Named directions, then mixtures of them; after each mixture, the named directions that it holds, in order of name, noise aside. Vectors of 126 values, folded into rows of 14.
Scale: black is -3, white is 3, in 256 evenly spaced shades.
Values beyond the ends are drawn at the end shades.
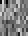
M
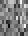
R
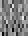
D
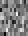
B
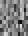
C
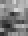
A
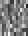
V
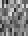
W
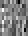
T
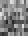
A, B, T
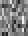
B, D, T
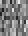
M, T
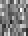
A, C, V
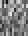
W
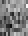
A, M, V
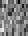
T, W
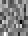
B, C, R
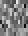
R, W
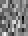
B, D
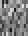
W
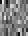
M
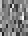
C, D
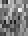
A, D, W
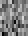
B, D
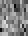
A, C, R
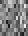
R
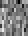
T, W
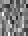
B, V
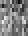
A, D, T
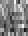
A, T, V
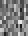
C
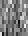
D, R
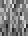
D, R, T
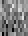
A, D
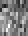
A, B, T
